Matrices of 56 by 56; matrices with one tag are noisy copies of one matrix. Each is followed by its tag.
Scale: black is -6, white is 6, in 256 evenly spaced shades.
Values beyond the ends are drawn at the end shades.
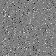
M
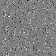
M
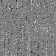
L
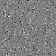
M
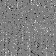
L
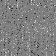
L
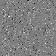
M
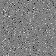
M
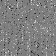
L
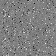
M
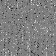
L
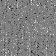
L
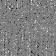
L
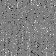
L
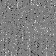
L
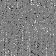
L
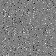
M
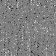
L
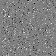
M
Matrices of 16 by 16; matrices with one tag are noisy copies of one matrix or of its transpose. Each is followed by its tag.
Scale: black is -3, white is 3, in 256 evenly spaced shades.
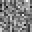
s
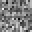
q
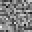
s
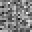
q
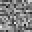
s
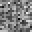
q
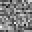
s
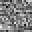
s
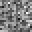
q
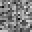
q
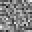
s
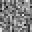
s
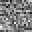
s
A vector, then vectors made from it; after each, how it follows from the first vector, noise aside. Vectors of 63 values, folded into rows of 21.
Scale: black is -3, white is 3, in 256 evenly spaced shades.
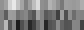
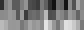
reversed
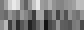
copied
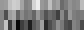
copied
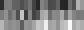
reversed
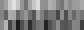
copied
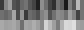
reversed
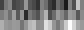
reversed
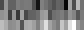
reversed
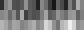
reversed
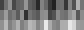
reversed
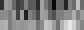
reversed
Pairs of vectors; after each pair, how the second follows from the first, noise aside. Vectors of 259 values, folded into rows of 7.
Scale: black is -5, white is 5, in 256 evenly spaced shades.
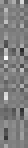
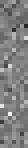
shuffled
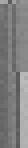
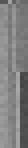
negated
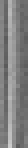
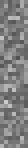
shuffled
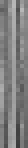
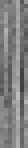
wrapped around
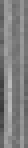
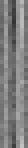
wrapped around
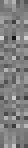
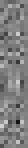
wrapped around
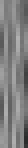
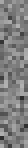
shuffled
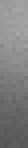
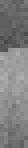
wrapped around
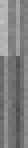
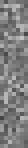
shuffled
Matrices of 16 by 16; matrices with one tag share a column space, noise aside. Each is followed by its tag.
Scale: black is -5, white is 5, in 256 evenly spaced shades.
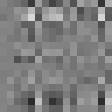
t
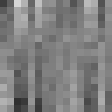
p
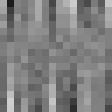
p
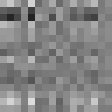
t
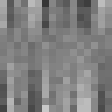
p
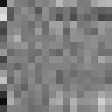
t
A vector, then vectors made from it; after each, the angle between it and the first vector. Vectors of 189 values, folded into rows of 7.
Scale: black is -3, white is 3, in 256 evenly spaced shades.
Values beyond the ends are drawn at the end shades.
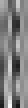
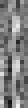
nearly opposite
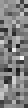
orthogonal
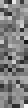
orthogonal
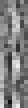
nearly opposite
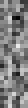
partly aligned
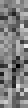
partly aligned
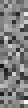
orthogonal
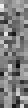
partly aligned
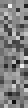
orthogonal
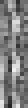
nearly opposite
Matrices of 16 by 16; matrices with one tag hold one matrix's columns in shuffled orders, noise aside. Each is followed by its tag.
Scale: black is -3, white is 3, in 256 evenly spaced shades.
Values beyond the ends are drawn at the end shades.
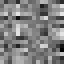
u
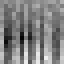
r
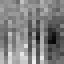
r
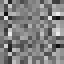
u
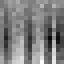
r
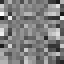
u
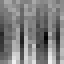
r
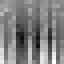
r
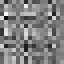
u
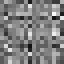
u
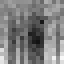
r
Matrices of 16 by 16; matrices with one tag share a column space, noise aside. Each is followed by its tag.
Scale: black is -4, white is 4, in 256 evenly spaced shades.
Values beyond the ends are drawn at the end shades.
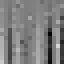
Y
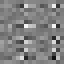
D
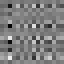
D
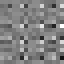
D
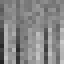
Y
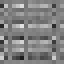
D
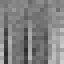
Y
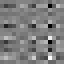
D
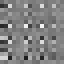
D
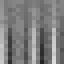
Y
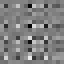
D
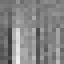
Y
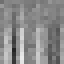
Y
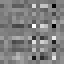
D
